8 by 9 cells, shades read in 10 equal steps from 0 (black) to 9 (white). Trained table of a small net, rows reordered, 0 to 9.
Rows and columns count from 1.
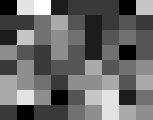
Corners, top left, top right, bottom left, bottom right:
0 7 2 5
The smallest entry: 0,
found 5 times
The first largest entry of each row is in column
3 4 2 1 6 1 2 7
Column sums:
24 38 32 24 27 28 36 21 35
